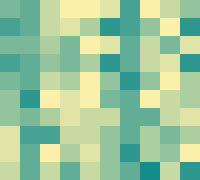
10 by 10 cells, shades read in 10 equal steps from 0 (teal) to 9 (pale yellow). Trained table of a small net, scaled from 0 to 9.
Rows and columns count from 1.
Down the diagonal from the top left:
4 3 6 4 9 4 3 6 5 1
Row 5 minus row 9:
-4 0 -2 0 1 0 0 -1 4 -3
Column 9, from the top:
7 9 4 8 9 7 7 4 5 7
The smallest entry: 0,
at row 10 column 8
